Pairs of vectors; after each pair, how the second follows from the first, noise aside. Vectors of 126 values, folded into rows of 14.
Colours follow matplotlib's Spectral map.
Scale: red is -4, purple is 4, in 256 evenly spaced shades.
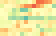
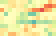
wrapped around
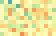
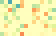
partly zeroed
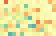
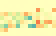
partly zeroed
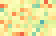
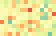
wrapped around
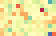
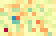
wrapped around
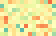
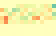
partly zeroed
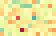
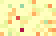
partly zeroed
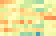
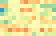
wrapped around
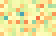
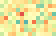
negated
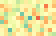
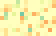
partly zeroed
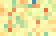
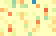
partly zeroed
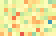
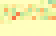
partly zeroed
